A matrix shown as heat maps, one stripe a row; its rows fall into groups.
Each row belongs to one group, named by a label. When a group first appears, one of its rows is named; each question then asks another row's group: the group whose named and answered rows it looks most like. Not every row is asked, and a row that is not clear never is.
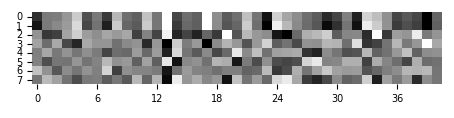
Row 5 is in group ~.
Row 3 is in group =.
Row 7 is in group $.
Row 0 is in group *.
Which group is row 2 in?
~
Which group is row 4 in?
$
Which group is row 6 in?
=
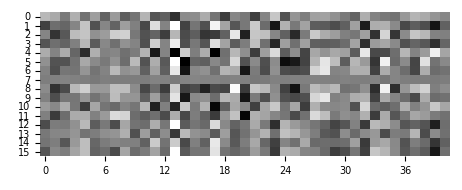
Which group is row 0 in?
=
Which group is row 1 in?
*
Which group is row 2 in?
~
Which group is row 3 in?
*
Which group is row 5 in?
~
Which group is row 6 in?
~
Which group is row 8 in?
~
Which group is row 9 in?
~
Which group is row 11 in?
~
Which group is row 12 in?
*
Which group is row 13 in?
$
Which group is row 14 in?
*
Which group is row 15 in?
*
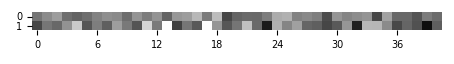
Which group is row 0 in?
$
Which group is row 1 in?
*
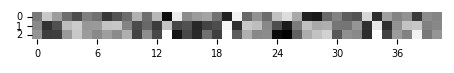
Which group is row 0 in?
$
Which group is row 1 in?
~
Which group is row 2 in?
~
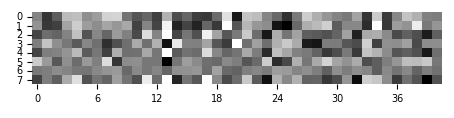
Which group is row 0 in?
~
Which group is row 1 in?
~
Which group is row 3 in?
$
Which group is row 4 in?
*
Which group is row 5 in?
=
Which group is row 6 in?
$
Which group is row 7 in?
*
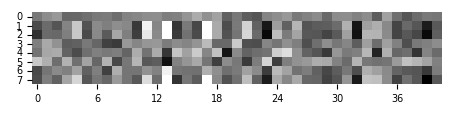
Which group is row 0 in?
$
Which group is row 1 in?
*
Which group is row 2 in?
*
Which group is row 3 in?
$
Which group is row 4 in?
$
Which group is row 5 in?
=
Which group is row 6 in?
*
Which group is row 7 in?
*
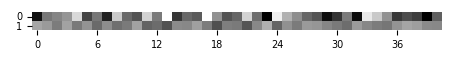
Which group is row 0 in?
*
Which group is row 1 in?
=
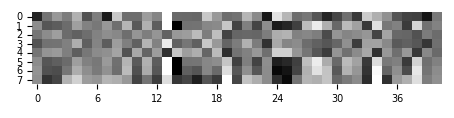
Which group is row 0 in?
*
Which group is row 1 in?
~
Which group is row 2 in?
$
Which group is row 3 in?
*
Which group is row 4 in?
$
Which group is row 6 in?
~
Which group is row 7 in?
~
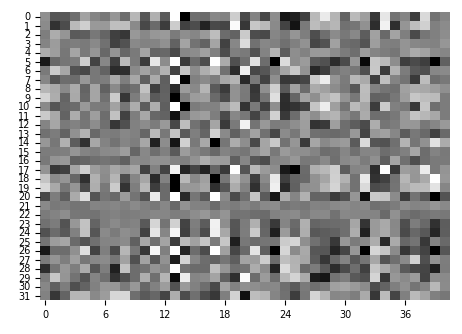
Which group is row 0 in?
~
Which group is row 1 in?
~
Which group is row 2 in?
$
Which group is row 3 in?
$
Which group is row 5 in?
*
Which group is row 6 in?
$
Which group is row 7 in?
~
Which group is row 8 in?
=
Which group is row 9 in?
=
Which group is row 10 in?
~
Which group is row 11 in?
=
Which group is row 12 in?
$
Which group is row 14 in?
=
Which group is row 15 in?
$
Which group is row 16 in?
$
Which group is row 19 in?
=
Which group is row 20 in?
*
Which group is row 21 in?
=
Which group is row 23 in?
*
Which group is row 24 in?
*
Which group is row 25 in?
$
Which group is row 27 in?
$
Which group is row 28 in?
*
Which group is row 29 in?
$
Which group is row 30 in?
=
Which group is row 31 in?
~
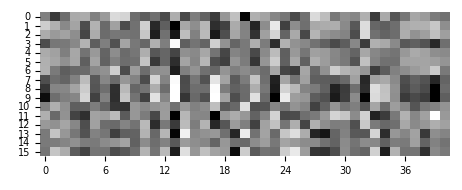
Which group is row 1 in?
=
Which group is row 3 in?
*
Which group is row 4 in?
=
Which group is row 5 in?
=
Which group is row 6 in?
=
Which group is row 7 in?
*
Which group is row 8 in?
*
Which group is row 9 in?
*
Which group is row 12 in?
=
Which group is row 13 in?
$
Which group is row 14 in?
$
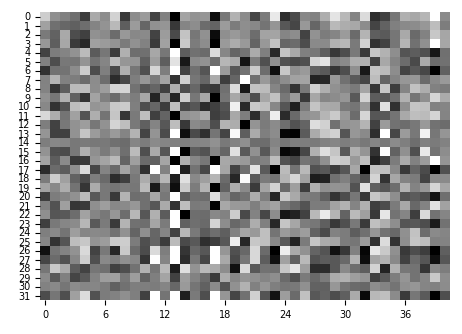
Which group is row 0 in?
=
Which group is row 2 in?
=
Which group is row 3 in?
=
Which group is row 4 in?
*
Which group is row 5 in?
~
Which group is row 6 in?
*
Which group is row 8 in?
~
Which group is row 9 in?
=
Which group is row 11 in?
=
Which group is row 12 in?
~
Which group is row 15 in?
~
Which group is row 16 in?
=
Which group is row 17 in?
*
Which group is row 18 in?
$
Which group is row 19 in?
=
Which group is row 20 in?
*
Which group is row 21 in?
=
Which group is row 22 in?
~
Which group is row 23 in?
*
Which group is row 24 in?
$
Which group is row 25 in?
~
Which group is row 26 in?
*
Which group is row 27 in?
*
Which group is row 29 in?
=
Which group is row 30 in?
$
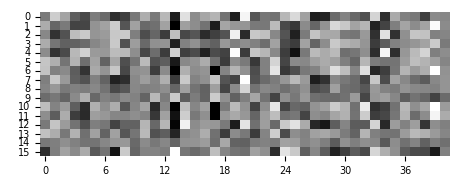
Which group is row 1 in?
=
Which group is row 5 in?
=
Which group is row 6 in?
=
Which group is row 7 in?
$
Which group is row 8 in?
$
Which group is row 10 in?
=
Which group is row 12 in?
$
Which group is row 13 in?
=
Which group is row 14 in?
$
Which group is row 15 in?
*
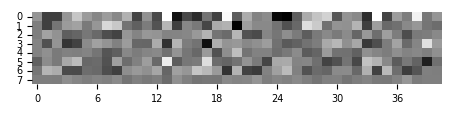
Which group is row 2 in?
$
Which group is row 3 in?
=
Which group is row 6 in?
$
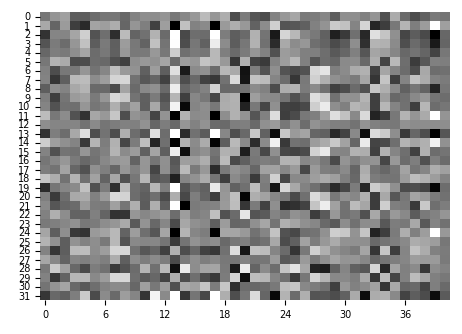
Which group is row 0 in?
$
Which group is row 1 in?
=
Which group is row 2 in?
*
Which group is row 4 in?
*
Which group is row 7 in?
~
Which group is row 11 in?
=
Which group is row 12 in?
=
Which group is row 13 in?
*
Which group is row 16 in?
$
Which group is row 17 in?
=
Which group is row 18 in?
=
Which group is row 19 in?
*
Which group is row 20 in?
~
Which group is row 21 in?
~
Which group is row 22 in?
$
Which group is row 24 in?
=
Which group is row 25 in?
=
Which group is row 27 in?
=
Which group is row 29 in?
~
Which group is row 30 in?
$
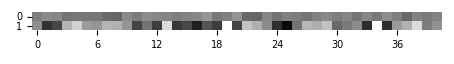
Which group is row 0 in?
$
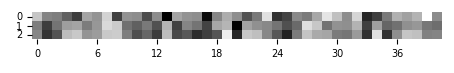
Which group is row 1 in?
~
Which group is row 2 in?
~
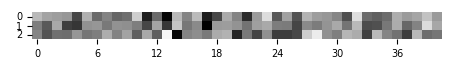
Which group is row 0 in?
=
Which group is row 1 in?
=
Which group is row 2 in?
~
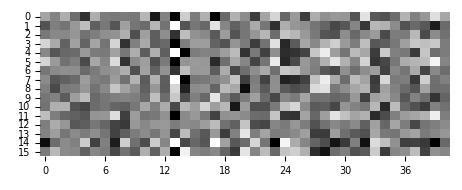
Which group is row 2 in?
$
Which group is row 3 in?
=
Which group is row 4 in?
~
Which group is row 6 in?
$
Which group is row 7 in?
~
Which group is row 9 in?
*
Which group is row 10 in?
$
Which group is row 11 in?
=
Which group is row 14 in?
*
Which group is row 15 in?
$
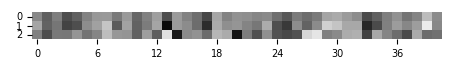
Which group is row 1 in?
=
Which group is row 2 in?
~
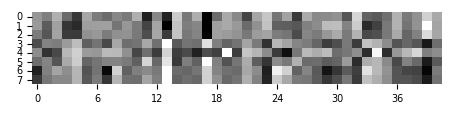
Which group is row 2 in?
=
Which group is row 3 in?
*
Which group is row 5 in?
*
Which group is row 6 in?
*
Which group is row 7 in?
*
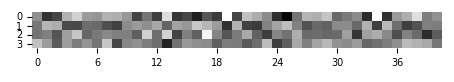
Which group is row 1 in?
$
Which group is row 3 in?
=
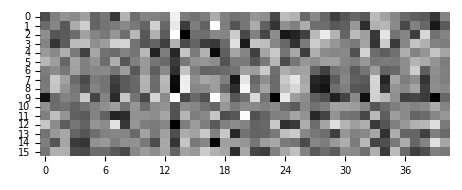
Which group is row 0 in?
*
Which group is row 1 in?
*
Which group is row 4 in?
=
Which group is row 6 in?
$
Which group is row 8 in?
$
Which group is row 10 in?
=
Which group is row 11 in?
$
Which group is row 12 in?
=
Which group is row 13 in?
$
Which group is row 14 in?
=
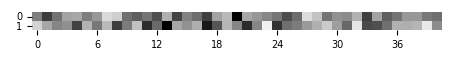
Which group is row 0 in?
~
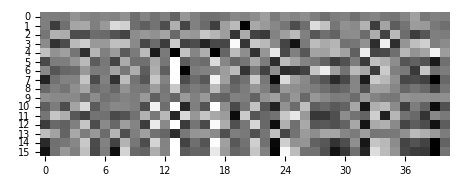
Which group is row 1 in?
~
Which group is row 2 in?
$
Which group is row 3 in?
~
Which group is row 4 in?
=
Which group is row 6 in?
~
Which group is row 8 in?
*
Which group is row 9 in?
=
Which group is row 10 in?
*
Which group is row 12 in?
*
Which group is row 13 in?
=
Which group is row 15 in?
*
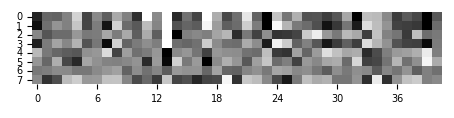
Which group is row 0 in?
*
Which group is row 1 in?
*
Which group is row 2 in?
~
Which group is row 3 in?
*
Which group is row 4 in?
=
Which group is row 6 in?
$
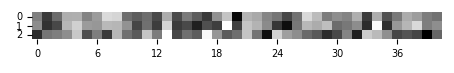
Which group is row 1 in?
~
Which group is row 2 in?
*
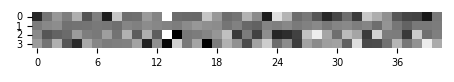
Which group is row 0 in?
*
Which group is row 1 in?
$
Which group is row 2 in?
~
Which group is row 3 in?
=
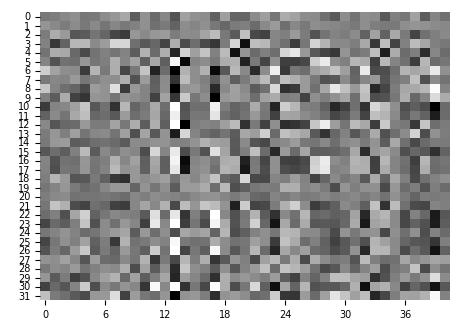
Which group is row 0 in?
$
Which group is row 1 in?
=
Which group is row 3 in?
~
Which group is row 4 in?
$
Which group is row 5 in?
~
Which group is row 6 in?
=
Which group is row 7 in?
$
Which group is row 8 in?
=
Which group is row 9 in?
=
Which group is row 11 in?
*
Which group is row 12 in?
~
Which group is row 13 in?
$
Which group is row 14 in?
$
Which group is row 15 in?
*
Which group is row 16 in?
~
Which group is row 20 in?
$
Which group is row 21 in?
$
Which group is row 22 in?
*
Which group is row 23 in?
*
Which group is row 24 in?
$
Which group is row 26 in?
*
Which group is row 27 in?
=
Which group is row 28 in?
$
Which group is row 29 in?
=
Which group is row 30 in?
*
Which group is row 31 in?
=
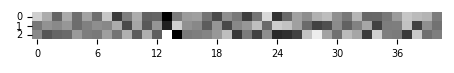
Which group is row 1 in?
$
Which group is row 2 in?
~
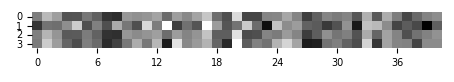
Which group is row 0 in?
$
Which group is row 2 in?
$
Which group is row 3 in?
$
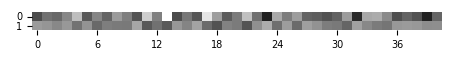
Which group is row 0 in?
*
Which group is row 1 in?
=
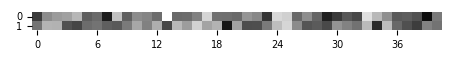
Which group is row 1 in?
$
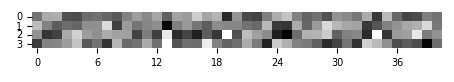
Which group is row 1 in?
=
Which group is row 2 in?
~
